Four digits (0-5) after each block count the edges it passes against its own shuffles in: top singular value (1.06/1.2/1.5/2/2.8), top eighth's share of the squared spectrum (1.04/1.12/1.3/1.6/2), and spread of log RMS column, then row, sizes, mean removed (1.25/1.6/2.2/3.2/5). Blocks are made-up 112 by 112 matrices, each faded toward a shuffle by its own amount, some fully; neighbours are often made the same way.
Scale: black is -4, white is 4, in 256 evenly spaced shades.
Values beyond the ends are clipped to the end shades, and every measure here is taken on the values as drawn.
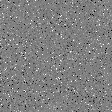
2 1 0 0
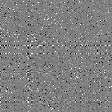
5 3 2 2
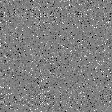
4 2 1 1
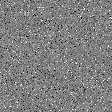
0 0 0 0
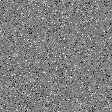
0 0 0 0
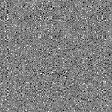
4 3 2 2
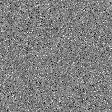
2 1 0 0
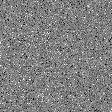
1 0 0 0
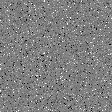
0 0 0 0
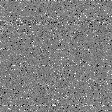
1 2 0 2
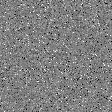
0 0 0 1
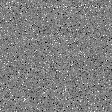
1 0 0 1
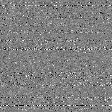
3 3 0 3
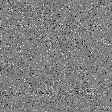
1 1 0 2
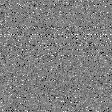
2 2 0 3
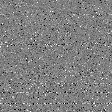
2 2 0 2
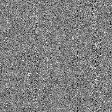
1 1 3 0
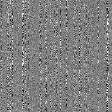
3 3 4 0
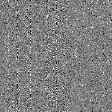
2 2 3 0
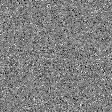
0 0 0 1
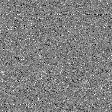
1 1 0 2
